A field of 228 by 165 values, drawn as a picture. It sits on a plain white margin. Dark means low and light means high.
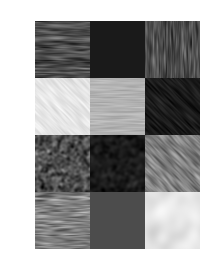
It is made of 4 by 3 panels. Panel 1,1: low, streaked across. Panel 1,2: very low, flat. Panel 1,3: low, streaked downward. Panel 2,1: very high, slanting down to the right, faint in contrast. Panel 2,2: high, streaked across, faint in contrast. Panel 2,3: very low, slanting down to the right, faint in contrast. Panel 3,1: low, blotchy. Panel 3,2: very low, blotchy, faint in contrast. Panel 3,3: middling, slanting down to the right. Panel 4,1: middling, streaked across. Panel 4,2: low, flat. Panel 4,3: very high, smooth, faint in contrast.
